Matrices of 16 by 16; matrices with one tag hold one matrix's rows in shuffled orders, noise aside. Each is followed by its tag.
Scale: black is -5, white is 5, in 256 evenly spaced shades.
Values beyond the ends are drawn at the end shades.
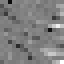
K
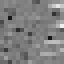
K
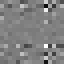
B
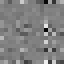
B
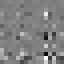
B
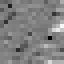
K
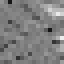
K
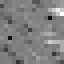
K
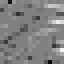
K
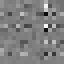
B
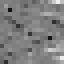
K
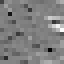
K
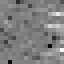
K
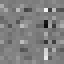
B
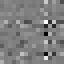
B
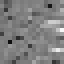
K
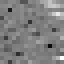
K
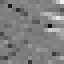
K
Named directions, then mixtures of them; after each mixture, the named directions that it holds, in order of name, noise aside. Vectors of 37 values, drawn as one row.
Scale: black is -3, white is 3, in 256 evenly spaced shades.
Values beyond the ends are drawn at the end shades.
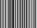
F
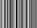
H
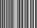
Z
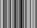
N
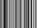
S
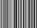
F, Z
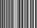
Z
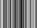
N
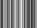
N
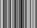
N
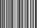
Z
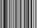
S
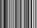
S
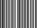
H, Z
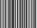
F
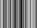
N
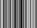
N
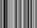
F, S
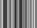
N, S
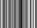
N, Z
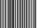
F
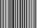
F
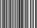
N, Z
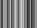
N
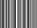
H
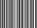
Z
